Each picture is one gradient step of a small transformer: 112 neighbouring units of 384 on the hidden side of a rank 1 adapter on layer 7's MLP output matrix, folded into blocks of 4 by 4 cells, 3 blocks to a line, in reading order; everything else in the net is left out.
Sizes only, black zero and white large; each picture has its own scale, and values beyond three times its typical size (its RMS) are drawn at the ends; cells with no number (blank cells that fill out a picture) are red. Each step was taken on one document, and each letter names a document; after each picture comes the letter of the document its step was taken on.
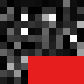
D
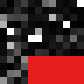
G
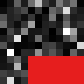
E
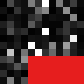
E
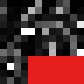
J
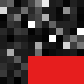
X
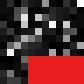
G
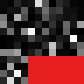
D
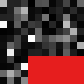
G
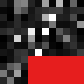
E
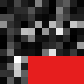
J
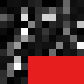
D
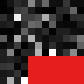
X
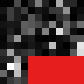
J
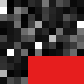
X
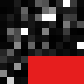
E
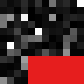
G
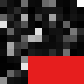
G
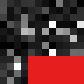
J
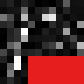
D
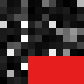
G
